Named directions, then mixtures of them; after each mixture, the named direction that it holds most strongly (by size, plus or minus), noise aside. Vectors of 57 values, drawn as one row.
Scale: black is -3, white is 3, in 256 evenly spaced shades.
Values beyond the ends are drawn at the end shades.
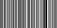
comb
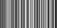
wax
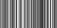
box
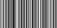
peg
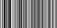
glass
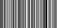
comb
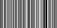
comb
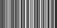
wax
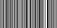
comb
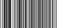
glass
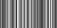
box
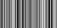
box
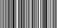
peg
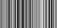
box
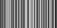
wax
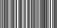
box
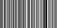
comb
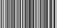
wax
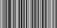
peg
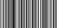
peg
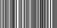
box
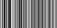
glass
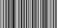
peg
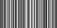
comb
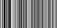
glass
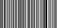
comb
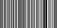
comb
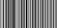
peg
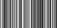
box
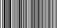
glass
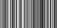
box
